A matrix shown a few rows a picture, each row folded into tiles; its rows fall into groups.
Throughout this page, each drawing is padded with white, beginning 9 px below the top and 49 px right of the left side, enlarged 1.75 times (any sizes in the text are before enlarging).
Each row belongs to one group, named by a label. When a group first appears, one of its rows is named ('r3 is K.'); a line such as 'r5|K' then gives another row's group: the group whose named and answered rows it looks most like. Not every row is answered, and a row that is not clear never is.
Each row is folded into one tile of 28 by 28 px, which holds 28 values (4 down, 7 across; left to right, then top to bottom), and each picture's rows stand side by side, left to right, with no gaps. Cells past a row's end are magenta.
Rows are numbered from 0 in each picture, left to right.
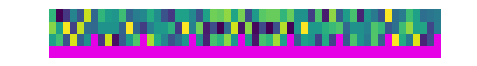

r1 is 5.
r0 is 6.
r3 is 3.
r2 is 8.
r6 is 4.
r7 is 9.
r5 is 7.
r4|3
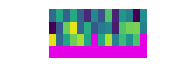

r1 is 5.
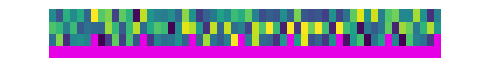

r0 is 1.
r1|4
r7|4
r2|7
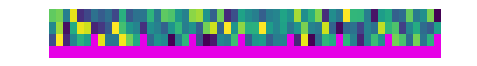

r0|5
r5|5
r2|1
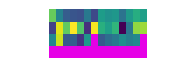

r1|7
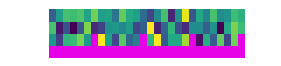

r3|7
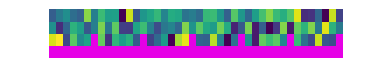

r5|6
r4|3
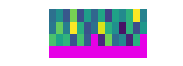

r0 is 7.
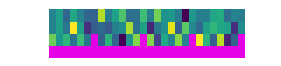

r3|9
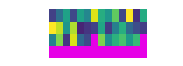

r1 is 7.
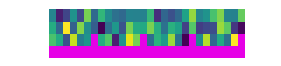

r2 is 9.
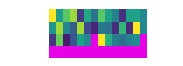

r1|8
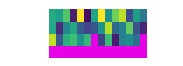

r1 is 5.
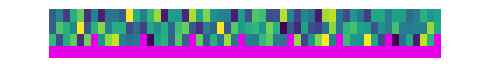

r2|4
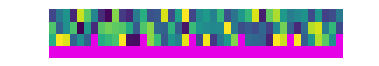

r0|8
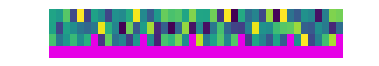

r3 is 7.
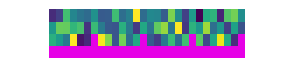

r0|9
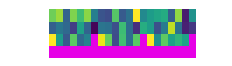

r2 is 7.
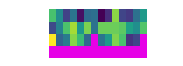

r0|6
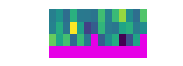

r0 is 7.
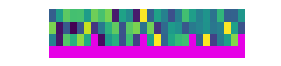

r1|4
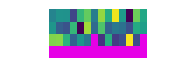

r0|8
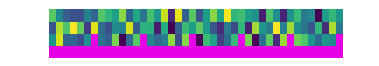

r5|8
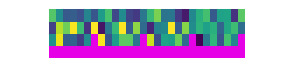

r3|4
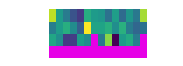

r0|8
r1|1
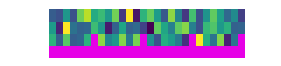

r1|7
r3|9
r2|4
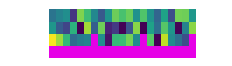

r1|3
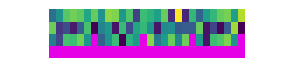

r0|3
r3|3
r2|7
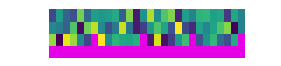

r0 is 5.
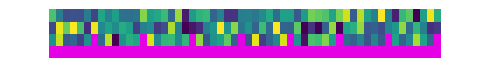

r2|7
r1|1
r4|5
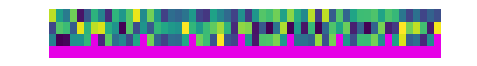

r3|9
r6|3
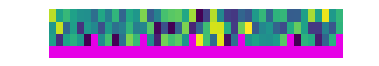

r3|9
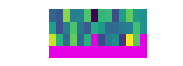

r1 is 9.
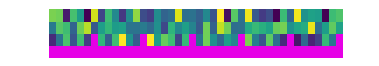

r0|4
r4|6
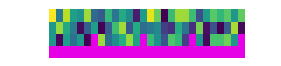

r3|3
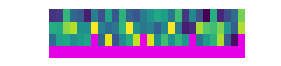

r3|9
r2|7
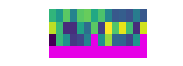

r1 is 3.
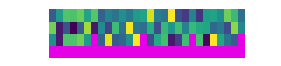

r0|3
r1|5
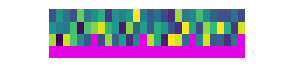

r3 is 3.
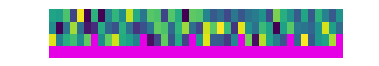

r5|5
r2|4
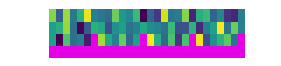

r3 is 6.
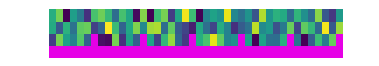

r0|4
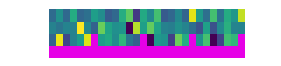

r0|5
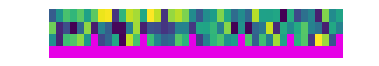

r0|3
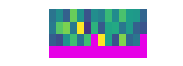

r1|9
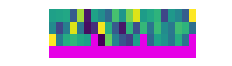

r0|7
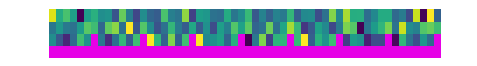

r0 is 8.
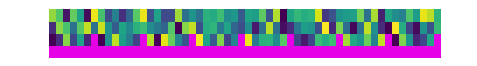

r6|7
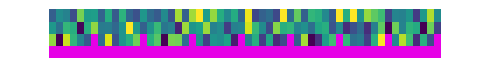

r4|6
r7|8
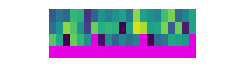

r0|9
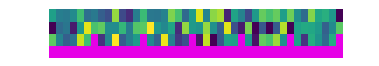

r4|3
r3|5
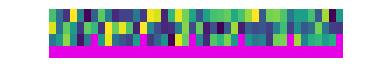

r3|3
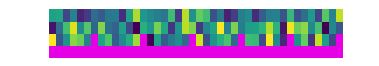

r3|6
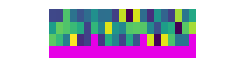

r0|9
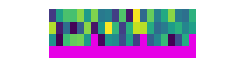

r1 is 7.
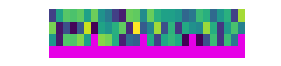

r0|3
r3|4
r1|8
